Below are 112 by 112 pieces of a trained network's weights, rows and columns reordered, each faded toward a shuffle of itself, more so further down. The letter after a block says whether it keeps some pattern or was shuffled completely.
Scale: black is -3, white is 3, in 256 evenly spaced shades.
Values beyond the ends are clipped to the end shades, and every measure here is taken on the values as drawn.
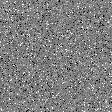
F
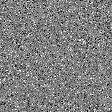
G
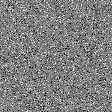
F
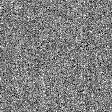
G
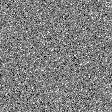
F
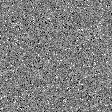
F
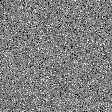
F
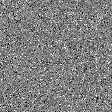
G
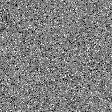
G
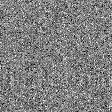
G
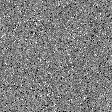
F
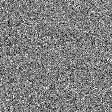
G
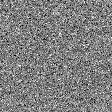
F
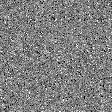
G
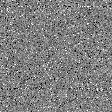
G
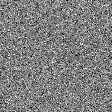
G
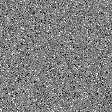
G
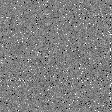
G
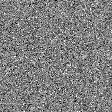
G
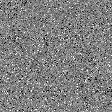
G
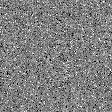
G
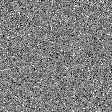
G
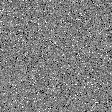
F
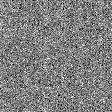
G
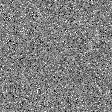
G
